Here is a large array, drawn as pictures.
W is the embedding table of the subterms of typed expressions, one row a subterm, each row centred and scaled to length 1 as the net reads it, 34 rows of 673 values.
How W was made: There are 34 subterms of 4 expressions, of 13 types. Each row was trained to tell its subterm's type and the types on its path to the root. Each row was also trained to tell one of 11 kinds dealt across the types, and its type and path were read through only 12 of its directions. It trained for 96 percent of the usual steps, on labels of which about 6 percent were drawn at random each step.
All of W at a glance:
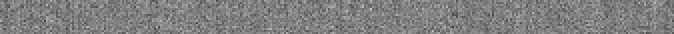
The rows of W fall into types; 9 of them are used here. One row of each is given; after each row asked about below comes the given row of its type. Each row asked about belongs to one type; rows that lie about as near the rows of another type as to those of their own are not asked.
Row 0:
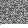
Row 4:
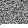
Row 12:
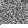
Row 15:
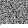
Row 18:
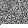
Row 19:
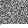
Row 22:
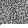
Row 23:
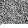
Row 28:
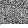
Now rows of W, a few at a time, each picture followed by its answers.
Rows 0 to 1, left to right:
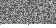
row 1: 23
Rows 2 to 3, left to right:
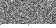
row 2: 12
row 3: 19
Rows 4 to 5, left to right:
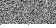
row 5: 28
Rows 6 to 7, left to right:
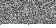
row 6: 4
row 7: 4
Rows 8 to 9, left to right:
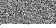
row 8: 12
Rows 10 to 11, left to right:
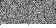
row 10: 18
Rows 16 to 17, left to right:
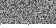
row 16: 0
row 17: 23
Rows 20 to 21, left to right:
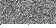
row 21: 12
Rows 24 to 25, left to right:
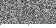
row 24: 15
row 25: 28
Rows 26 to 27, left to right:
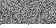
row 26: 4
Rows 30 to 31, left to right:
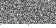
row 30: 15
